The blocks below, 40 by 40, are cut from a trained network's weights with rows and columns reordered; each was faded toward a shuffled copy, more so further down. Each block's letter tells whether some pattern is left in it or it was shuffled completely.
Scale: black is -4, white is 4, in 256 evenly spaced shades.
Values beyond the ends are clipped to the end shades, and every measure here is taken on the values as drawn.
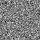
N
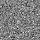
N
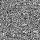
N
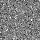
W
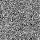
N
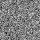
W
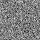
W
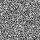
W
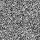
W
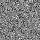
W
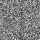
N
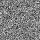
W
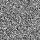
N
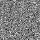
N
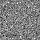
W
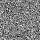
W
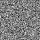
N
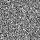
W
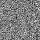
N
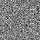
N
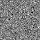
N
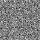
N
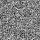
W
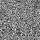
N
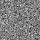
W
